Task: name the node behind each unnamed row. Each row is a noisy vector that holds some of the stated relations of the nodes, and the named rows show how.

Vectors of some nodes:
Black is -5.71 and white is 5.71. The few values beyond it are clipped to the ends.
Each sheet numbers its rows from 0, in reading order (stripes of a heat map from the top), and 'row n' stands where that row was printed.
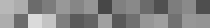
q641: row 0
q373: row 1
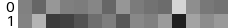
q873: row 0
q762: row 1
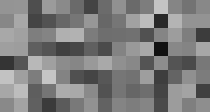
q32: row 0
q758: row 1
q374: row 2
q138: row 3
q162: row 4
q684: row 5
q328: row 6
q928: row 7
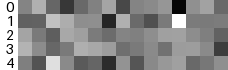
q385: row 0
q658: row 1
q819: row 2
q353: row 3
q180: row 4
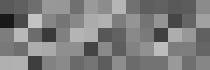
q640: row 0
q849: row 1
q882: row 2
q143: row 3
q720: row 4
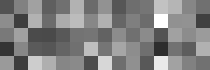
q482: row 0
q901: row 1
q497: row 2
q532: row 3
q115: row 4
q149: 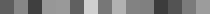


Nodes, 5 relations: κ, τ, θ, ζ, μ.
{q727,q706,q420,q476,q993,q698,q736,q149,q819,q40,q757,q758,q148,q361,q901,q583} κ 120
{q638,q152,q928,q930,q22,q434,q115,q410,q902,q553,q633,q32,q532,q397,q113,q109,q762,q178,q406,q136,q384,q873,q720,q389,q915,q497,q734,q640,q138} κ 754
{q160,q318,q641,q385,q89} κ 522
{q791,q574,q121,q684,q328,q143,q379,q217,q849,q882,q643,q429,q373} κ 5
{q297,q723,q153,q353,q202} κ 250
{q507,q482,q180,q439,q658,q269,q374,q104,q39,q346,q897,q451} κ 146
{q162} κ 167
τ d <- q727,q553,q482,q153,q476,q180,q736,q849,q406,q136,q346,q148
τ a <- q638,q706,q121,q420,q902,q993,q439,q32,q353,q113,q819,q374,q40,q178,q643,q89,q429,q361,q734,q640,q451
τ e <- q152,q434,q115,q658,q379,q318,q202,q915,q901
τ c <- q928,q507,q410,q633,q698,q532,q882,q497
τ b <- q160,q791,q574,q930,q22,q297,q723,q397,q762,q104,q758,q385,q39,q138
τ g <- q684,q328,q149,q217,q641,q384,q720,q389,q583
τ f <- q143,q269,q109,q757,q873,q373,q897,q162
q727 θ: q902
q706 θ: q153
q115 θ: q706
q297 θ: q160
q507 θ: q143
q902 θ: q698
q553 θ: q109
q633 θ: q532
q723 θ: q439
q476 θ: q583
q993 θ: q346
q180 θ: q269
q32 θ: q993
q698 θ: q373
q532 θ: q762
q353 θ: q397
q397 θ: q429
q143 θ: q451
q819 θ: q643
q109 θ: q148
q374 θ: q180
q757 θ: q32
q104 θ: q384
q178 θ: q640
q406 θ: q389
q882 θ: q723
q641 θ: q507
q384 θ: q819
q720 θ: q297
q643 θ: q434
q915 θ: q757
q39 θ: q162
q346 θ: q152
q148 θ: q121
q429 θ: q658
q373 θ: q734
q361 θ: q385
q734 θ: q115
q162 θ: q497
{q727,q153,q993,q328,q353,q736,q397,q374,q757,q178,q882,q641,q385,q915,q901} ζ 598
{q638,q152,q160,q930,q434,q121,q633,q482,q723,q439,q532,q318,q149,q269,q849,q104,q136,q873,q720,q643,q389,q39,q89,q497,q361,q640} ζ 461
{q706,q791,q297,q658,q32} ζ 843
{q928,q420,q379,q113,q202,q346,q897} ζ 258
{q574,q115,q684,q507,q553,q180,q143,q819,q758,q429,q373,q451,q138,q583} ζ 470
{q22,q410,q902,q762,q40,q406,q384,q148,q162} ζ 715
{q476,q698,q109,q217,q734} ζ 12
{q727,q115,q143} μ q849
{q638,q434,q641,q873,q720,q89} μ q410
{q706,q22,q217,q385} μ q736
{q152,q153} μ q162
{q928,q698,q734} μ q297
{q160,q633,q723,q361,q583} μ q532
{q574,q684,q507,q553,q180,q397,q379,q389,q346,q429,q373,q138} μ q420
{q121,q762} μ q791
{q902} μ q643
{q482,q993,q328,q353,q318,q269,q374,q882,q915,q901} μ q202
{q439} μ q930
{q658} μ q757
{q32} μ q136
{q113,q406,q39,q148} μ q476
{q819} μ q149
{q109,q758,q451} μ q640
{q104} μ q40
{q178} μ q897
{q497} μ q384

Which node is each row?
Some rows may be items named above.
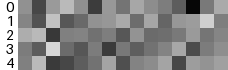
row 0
q420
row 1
q153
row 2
q720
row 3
q346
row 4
q723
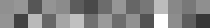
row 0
q32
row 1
q915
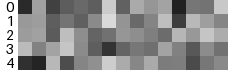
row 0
q297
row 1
q698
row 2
q706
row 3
q429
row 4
q736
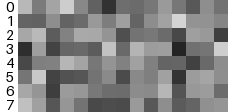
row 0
q429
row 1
q148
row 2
q328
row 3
q297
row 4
q643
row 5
q160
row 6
q583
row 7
q389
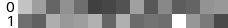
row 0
q389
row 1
q318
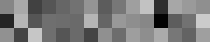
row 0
q758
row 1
q791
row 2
q553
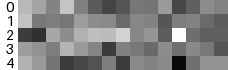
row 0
q684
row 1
q178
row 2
q202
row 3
q451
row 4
q397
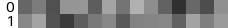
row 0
q384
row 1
q633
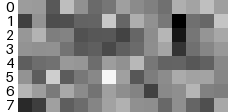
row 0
q706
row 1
q930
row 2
q574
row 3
q507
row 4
q640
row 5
q727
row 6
q902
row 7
q136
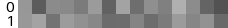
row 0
q109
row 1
q89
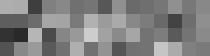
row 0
q720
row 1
q40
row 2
q736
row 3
q482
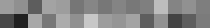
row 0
q361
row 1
q757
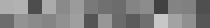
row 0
q217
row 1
q269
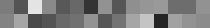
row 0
q180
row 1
q758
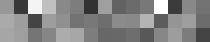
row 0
q379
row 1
q583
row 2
q374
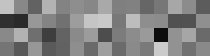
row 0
q734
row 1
q476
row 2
q385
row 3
q406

